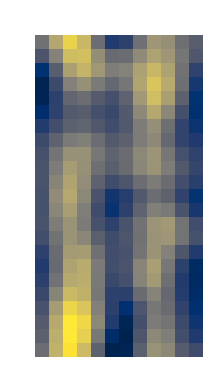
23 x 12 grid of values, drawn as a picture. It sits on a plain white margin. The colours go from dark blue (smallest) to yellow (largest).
The ninth with the highest average is the bottom left. Stripes running up and down repeat 2 times from left to right. The ninth with the lowest average is the bottom middle.
